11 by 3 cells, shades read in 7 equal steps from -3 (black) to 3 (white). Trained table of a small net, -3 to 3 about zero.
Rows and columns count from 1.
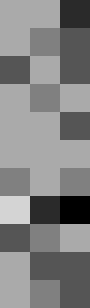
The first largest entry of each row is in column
1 1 2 1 1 1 2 1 3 1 1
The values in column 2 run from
-2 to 1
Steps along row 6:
same same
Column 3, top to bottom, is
-2 -1 -1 1 -1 1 0 -3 1 -1 -1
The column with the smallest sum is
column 3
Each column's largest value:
2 1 1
